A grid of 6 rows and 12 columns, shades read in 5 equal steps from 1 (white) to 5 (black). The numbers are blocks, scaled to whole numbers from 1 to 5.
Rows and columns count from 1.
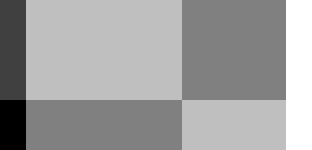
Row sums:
29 29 29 29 32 32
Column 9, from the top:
3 3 3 3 2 2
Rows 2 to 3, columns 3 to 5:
2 2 2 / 2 2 2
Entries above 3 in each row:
1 1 1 1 1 1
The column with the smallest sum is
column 12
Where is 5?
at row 5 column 1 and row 6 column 1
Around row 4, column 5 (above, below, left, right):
2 3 2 2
